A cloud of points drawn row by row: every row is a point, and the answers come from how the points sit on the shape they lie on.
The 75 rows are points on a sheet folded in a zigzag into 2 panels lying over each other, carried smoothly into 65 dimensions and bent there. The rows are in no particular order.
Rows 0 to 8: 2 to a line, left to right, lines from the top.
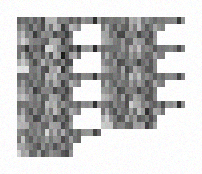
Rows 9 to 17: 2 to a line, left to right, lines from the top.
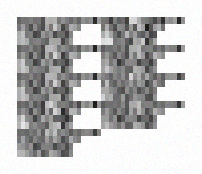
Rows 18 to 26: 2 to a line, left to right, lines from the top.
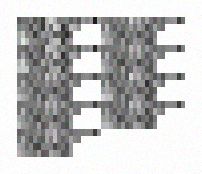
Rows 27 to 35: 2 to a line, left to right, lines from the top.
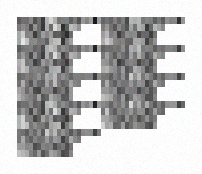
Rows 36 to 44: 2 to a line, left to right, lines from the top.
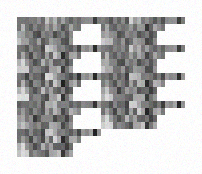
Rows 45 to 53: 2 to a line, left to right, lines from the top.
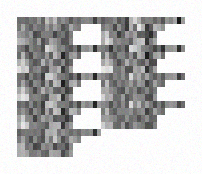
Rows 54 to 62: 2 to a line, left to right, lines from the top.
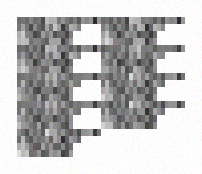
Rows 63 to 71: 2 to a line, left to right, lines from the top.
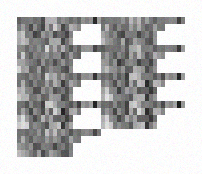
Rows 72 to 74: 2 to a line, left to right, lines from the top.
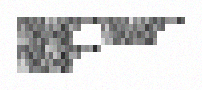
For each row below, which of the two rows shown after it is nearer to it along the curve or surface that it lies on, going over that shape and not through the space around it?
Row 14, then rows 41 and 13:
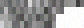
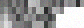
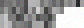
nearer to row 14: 13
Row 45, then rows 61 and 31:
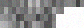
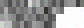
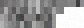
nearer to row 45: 61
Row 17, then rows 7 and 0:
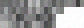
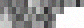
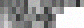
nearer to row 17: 0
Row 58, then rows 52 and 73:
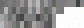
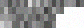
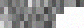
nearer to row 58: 73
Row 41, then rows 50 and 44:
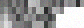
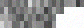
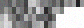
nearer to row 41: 44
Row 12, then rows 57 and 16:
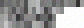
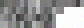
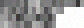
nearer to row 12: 16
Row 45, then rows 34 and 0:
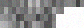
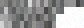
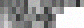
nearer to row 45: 0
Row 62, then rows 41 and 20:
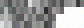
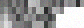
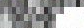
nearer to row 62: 20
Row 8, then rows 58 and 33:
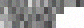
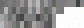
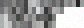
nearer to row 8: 58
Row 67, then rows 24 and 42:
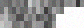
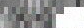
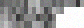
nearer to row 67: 24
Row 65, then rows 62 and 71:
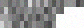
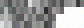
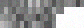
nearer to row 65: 62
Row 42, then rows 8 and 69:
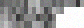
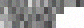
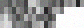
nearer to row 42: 69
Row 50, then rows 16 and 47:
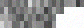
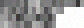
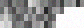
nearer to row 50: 47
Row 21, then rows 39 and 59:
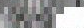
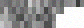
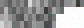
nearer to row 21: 39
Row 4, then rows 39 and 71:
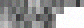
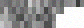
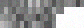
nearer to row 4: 71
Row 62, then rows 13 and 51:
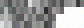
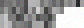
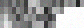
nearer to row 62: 13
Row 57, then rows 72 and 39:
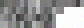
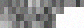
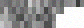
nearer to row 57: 72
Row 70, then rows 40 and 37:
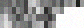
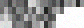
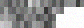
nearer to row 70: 40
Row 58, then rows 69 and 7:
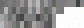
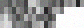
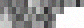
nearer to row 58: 7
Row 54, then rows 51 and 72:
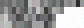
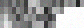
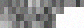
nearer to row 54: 51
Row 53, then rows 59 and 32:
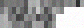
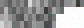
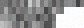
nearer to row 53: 59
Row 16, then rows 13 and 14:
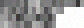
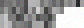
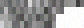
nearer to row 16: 13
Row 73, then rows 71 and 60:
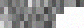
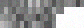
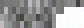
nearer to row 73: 60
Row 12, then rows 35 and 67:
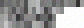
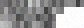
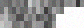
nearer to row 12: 35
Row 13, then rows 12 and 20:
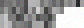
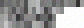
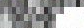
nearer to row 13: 20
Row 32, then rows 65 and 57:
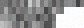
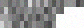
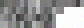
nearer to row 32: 57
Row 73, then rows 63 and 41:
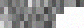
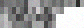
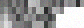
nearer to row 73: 63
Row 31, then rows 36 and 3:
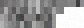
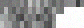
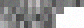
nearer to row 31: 36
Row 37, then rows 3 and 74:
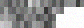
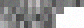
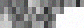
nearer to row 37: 3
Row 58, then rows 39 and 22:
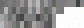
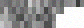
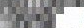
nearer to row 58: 39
